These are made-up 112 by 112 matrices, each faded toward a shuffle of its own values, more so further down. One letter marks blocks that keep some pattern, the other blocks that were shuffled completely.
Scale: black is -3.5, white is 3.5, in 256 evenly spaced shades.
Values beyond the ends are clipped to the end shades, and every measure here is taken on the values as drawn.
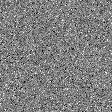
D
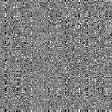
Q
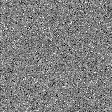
D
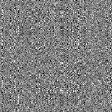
Q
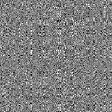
Q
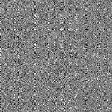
Q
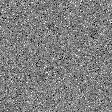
D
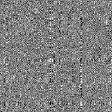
Q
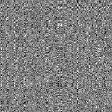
Q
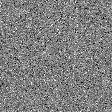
D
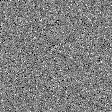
D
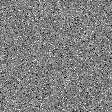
D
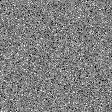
D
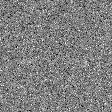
D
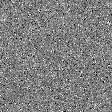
D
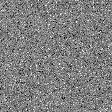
D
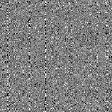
Q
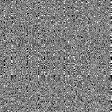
Q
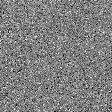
D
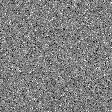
D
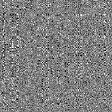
Q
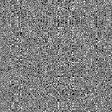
Q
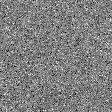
D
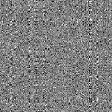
Q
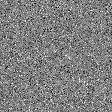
D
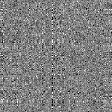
Q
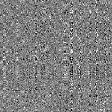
Q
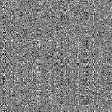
Q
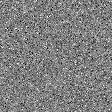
D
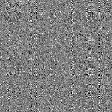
Q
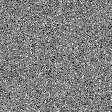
D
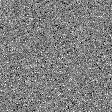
D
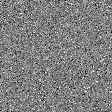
D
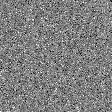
D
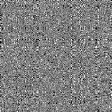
Q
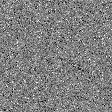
D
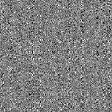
Q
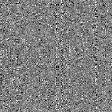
Q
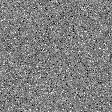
D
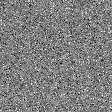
D
